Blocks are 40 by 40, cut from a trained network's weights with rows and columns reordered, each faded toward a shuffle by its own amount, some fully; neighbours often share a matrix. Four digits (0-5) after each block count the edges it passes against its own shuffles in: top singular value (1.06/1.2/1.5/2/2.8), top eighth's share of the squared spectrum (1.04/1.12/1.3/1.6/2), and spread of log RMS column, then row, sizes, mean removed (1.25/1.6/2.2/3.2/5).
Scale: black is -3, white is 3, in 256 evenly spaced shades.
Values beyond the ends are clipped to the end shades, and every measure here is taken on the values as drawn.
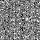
2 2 0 0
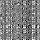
4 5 3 3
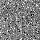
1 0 0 0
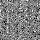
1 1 0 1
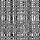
4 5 3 3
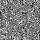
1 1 0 0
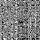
3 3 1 2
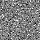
0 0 0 0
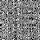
3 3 1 2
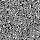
0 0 0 0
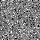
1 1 0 0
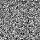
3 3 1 0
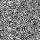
3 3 0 1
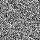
0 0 0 0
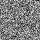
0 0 0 0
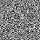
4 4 1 2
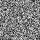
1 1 0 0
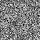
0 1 0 0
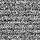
3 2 0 1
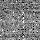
2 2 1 0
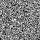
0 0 0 0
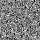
1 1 0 0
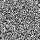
2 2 0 0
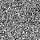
1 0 0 0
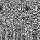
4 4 0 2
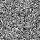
2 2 0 0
